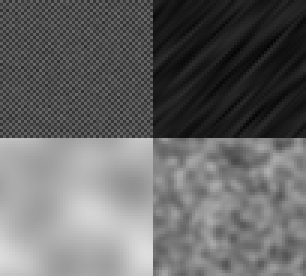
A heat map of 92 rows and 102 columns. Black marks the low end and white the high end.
It is made of 2 by 2 panels. Panel 1,1: low, checkered. Panel 1,2: very low, slanting up to the right, faint in contrast. Panel 2,1: high, smooth. Panel 2,2: middling, blotchy.
